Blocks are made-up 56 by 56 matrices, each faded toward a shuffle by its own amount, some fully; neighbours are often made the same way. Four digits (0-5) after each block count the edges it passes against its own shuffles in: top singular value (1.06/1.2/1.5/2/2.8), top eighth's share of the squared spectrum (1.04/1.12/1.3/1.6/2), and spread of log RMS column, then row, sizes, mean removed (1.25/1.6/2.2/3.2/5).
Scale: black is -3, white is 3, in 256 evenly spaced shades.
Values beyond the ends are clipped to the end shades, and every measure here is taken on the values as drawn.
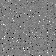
2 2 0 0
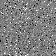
0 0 0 0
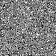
0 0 0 0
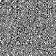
3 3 1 2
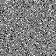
2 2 0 0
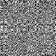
4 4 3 2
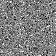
1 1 0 0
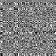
4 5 3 3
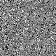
2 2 1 0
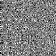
3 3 1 2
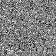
2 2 0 0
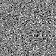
2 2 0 1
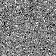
1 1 0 0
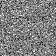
0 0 0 0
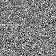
1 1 0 0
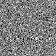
3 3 1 1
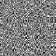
4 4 3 2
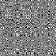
4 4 3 3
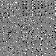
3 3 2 1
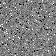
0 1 0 0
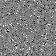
0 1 0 0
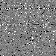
2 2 0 1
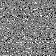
1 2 0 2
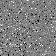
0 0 0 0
